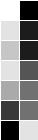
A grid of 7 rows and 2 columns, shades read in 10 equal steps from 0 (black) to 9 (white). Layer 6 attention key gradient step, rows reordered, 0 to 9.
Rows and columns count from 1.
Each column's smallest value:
0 0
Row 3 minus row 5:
1 -3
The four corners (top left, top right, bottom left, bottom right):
9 0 0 8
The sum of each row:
9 9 8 11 10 6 8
